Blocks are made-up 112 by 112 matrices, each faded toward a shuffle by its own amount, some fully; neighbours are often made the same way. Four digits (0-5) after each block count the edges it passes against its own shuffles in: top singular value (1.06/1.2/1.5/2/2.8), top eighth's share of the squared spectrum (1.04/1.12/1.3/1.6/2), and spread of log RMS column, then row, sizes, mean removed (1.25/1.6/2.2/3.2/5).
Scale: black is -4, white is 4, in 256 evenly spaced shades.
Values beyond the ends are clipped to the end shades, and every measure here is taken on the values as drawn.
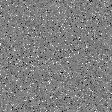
2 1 0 0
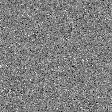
0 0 0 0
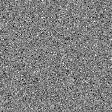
1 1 0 2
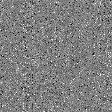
2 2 2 0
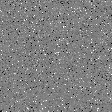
2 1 0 0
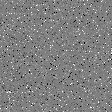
0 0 0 0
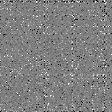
4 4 2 2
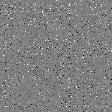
3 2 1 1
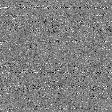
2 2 0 3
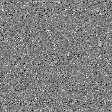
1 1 0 3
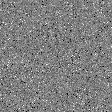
0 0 0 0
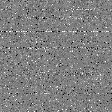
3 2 1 2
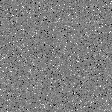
0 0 0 0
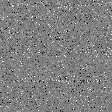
1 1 0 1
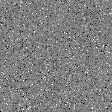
1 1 1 0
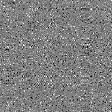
4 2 1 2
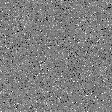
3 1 0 0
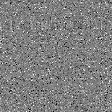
4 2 1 1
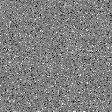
3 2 0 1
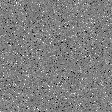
1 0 0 0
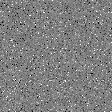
3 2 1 0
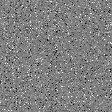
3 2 1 0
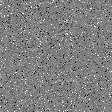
2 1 0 0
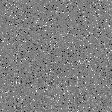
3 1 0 0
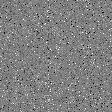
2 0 0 0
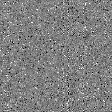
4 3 2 0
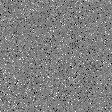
2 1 0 0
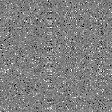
4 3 2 1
